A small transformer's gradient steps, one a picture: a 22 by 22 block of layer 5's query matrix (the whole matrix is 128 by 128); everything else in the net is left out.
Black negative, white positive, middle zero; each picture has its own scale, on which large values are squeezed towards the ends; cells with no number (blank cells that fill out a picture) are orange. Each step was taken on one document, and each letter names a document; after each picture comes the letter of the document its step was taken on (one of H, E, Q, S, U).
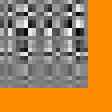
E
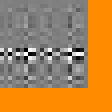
E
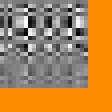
E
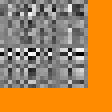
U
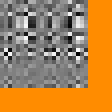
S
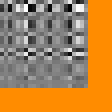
S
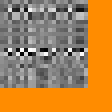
U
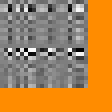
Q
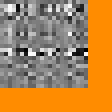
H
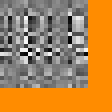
S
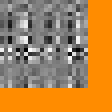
E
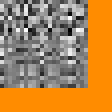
H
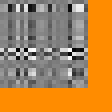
Q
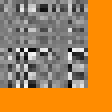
H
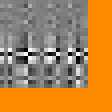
E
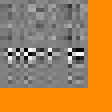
H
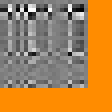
U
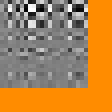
Q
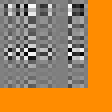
U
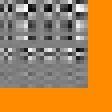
S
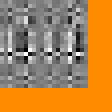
E
